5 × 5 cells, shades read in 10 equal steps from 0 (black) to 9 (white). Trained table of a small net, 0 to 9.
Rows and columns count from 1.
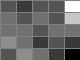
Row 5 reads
3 5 4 2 0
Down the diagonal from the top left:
3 3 3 3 0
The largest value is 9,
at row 1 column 5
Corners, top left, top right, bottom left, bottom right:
3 9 3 0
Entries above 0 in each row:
5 5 5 5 4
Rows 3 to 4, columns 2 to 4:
4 3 4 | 4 2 3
